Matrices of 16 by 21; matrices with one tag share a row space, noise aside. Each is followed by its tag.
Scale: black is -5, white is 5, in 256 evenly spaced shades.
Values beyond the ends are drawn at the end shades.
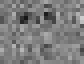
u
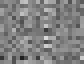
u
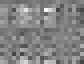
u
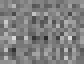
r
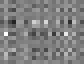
r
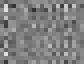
r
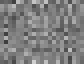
r
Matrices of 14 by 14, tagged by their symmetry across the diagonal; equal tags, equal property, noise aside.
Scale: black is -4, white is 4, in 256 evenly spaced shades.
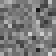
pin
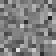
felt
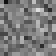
pin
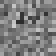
pin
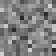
pin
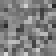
felt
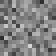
pin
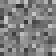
felt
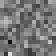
pin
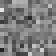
pin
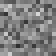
pin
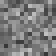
pin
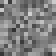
felt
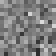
pin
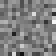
felt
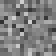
felt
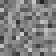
pin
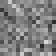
felt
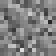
felt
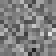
felt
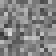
pin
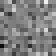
felt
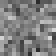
felt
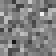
felt
